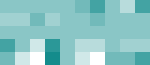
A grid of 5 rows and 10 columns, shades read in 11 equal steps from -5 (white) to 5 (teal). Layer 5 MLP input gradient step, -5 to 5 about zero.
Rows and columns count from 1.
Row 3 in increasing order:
0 0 0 0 0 0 0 0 0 0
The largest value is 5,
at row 5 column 4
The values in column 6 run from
-3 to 1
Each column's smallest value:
-1 -3 -5 -1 0 -3 -5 0 -2 -1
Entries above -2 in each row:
9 10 10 7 6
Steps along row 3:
same same same same same same same same same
